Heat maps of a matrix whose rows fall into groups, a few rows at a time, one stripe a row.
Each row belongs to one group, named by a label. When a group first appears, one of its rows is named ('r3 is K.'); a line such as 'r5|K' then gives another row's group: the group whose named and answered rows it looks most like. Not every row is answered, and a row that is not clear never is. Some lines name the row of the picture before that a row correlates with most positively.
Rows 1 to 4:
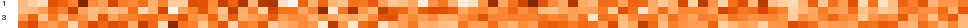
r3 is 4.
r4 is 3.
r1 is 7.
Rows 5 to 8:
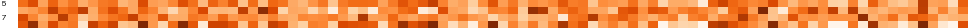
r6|7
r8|3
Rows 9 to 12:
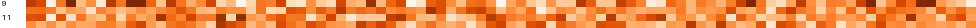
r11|4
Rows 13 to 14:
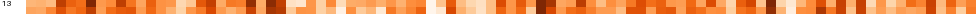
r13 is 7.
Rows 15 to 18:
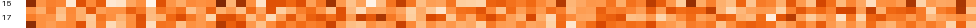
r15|4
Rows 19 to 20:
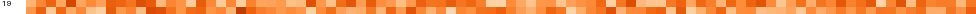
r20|4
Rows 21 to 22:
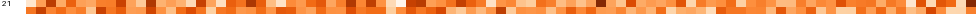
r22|3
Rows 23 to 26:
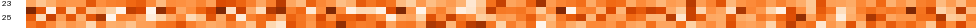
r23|7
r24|4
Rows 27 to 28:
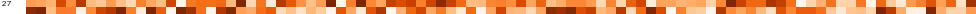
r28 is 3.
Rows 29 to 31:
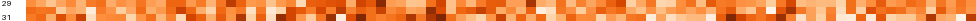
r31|3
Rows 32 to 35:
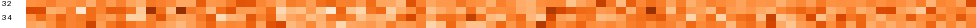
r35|7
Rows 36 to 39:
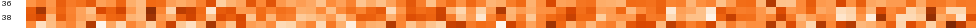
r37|3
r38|3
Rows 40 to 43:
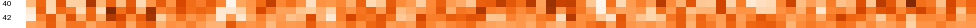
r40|4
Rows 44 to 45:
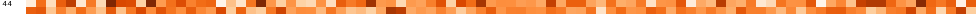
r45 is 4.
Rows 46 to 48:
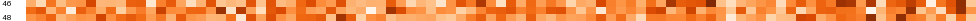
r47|4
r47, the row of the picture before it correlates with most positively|45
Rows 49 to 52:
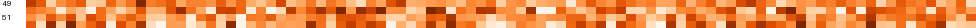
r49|4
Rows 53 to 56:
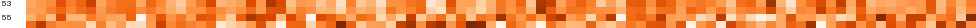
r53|7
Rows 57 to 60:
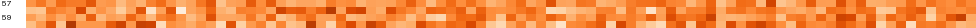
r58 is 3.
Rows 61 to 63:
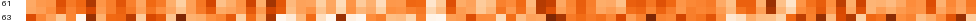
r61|7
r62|7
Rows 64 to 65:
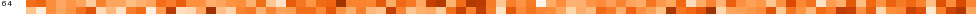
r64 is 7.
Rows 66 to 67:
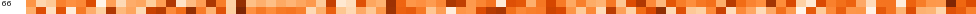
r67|4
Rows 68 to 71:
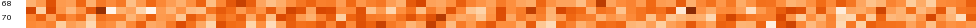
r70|3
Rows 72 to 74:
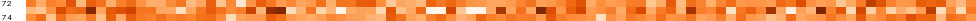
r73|7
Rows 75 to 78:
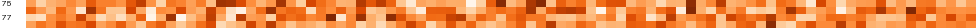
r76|4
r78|7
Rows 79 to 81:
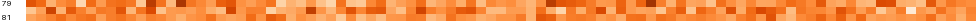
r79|3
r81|7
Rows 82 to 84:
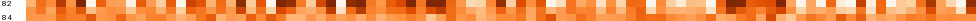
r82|3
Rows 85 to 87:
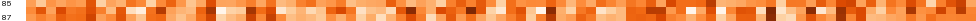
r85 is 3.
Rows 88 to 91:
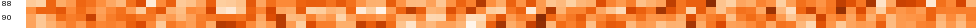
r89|7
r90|7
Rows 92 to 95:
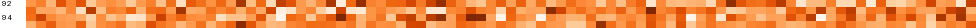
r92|3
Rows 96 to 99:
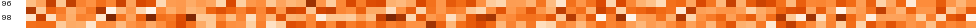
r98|4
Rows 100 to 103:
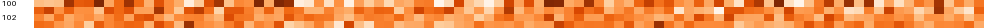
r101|3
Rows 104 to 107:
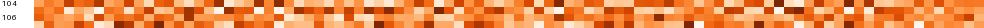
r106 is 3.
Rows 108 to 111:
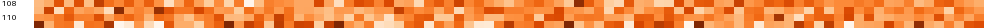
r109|4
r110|7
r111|4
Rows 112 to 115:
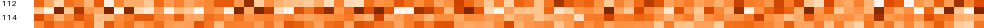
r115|3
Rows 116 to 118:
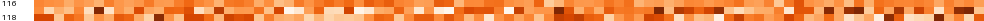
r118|3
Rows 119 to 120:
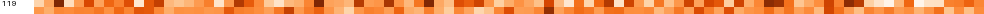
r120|7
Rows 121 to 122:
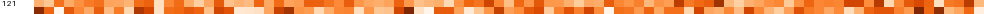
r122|4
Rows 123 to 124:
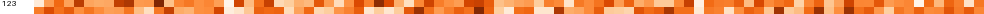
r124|7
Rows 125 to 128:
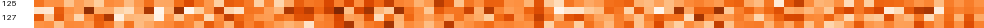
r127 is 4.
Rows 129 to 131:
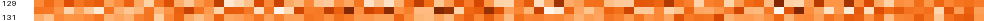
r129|7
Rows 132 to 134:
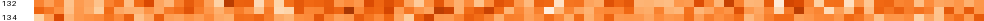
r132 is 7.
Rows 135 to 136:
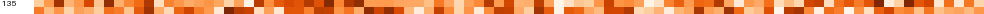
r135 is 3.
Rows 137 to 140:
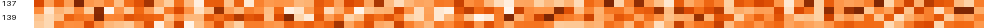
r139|7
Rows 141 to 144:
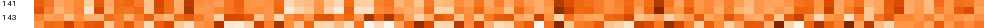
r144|7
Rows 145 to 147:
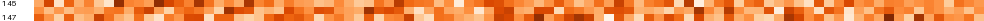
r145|4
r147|4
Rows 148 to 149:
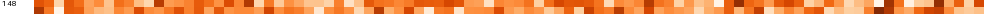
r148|3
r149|4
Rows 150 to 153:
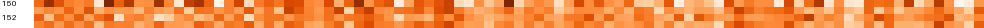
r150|3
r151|3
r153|3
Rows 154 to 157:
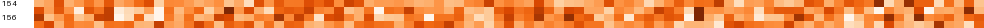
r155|4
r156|4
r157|3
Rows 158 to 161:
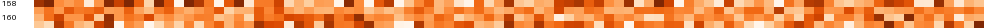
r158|3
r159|7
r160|3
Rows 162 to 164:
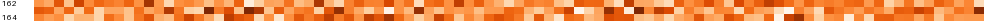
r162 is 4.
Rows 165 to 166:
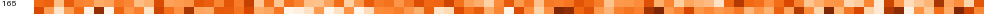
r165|3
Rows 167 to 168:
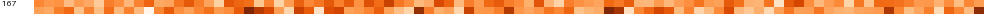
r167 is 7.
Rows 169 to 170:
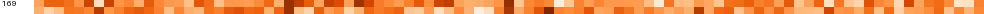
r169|3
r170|7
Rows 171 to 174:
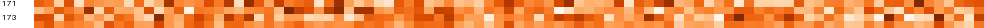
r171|4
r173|3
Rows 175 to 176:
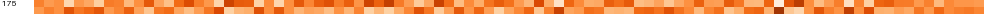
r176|7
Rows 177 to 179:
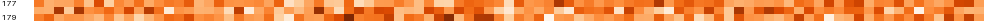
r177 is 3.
